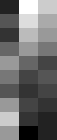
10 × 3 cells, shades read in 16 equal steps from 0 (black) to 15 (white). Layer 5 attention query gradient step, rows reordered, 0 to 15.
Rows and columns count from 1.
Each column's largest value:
12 15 12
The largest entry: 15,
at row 1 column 2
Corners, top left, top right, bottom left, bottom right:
2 12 9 2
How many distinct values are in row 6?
3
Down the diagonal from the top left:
2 13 9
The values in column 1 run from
2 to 12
